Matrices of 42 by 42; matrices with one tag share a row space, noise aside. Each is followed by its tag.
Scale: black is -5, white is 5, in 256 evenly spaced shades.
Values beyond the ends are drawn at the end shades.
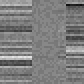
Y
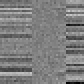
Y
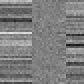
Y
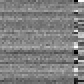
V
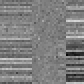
Y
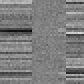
Y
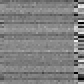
V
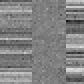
Y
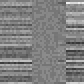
Y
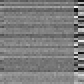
V
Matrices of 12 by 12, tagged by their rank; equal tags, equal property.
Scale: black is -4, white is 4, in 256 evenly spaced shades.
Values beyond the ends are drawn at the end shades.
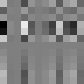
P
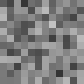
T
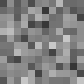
T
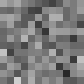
T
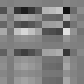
P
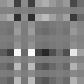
P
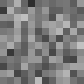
T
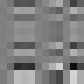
P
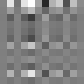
P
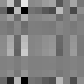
P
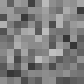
T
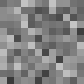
T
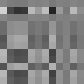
P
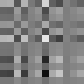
P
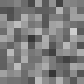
T
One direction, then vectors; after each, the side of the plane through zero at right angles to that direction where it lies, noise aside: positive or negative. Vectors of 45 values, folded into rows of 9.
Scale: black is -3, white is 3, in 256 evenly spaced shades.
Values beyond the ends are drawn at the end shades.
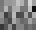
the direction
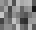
positive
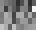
negative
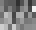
negative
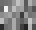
positive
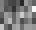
negative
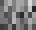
positive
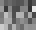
negative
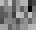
negative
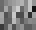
positive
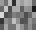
positive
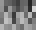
negative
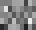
positive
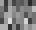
negative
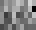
positive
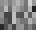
positive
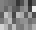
negative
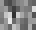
negative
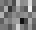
positive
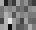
negative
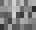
positive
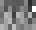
negative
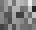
positive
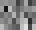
negative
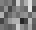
positive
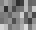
negative
